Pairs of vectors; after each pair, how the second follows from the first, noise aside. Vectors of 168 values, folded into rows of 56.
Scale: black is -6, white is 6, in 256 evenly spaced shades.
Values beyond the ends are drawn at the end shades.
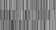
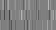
partly zeroed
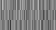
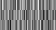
scaled up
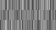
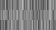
sign-scrambled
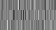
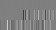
partly zeroed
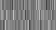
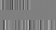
partly zeroed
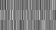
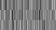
sign-scrambled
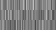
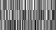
scaled up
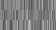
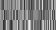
scaled up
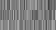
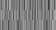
sign-scrambled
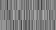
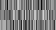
scaled up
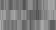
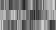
scaled up
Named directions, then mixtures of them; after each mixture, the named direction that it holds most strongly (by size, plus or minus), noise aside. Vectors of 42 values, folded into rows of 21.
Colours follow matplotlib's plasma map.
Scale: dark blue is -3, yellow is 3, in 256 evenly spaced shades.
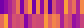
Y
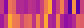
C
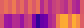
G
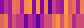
Y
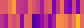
G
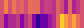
G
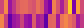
C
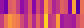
C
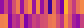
Y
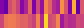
C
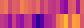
G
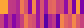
Y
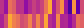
C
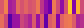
C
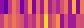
Y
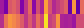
C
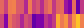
G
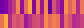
Y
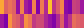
Y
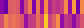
Y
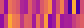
C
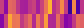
C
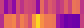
G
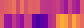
G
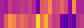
G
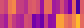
G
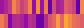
G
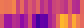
G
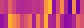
C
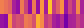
Y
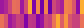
Y
